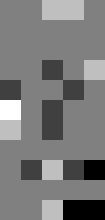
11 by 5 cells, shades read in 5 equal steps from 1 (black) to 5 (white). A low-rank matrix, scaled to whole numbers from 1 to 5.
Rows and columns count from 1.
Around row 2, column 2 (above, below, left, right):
3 3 3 3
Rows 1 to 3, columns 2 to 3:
3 4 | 3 3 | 3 3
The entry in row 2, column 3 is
3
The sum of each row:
17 15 15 15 13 16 15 15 12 15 12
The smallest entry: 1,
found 3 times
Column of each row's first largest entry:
3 1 1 5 2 1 1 1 3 1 3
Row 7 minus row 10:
1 0 -1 0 0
